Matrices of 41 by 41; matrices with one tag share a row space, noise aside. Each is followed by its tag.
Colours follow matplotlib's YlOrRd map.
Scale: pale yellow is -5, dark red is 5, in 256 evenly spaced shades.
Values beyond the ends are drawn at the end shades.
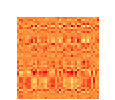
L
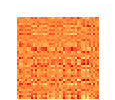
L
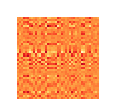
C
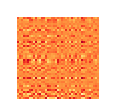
C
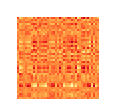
L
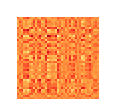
C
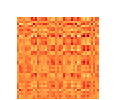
L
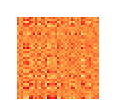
C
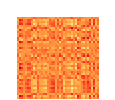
L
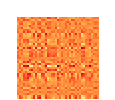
C
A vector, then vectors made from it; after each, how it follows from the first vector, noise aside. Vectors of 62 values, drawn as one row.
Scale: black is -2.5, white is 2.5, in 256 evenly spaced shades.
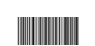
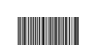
wrapped around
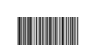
reversed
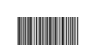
reversed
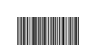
wrapped around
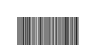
partly zeroed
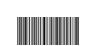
wrapped around
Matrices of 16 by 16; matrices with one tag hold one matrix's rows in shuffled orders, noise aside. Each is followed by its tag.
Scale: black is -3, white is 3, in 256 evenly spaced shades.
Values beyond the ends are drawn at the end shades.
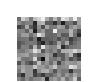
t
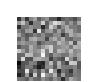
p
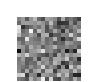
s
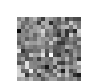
s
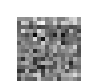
t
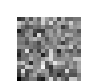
p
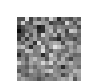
p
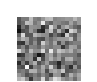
p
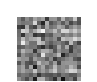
t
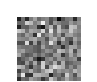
p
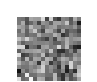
s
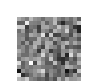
s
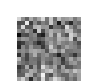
p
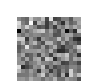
s
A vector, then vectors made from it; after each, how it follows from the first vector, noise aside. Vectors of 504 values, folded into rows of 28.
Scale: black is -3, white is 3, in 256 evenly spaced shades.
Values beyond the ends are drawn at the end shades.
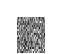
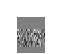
partly zeroed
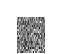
copied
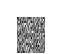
wrapped around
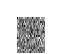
wrapped around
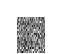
copied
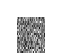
copied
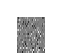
partly zeroed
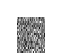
copied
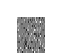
partly zeroed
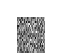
wrapped around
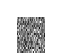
copied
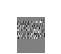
partly zeroed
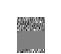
partly zeroed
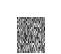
wrapped around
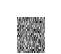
negated
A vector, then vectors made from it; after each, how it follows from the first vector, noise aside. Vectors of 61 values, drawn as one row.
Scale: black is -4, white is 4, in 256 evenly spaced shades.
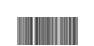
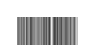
wrapped around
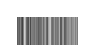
wrapped around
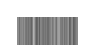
shrunk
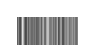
wrapped around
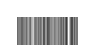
wrapped around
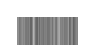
shrunk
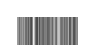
copied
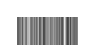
wrapped around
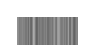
shrunk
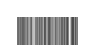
wrapped around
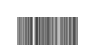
copied
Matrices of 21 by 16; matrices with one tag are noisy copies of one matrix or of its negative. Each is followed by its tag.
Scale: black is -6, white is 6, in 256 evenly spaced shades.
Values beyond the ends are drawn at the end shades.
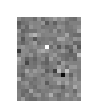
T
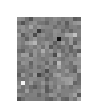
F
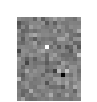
T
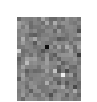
T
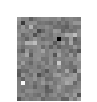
F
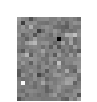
F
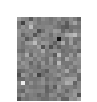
F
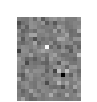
T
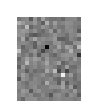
T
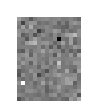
F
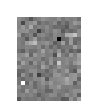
F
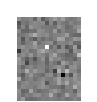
T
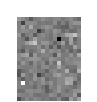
F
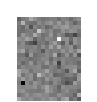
F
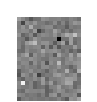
F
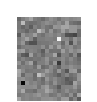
F
